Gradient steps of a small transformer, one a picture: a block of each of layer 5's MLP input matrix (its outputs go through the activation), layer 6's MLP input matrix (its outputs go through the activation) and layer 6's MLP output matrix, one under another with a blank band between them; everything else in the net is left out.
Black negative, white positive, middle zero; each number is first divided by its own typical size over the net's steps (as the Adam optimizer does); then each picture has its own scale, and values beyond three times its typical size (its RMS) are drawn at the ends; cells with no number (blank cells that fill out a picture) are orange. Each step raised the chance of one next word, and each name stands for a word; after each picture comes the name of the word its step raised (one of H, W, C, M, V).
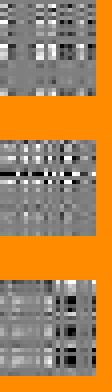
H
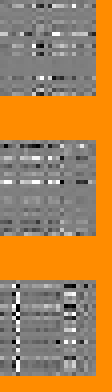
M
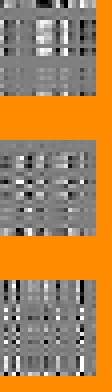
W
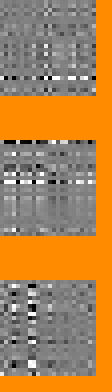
M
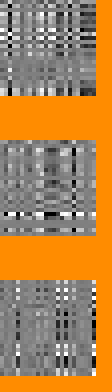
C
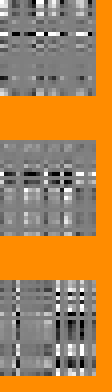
C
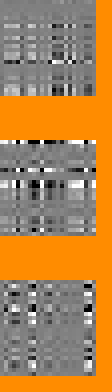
M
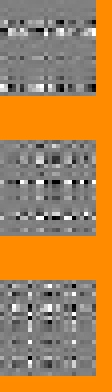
M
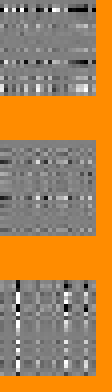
M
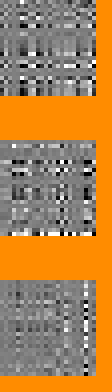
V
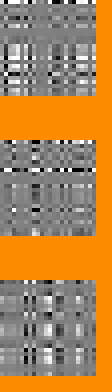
H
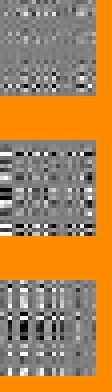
C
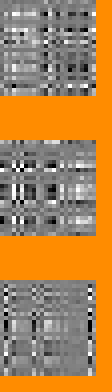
C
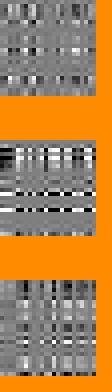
W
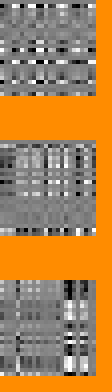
W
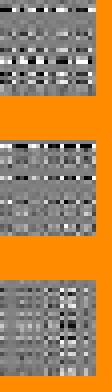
C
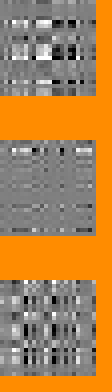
H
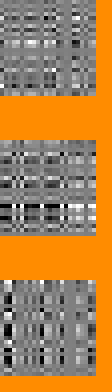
H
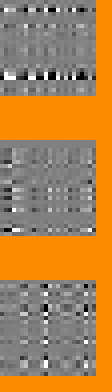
M
